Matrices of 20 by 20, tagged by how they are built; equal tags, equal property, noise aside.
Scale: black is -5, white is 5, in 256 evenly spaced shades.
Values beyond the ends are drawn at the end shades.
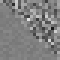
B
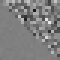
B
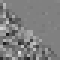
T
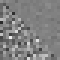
T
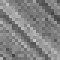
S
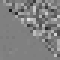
B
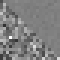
T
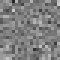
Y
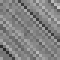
S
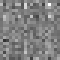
Y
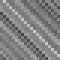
S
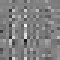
Y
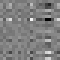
Y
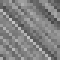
S
